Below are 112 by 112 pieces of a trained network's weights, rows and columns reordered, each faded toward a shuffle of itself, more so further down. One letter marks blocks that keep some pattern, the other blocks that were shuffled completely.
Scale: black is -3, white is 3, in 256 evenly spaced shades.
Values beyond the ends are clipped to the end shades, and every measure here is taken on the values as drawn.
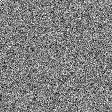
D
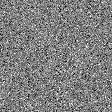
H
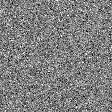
D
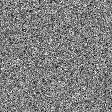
D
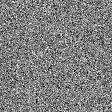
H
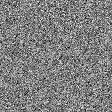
D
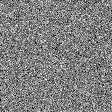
D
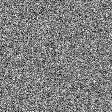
D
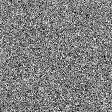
D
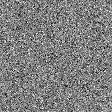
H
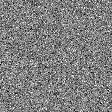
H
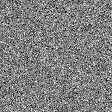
H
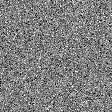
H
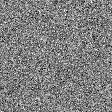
D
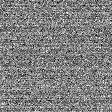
H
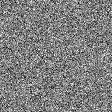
D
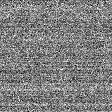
H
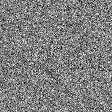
D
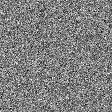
D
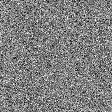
D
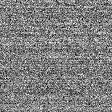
H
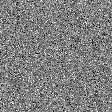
D
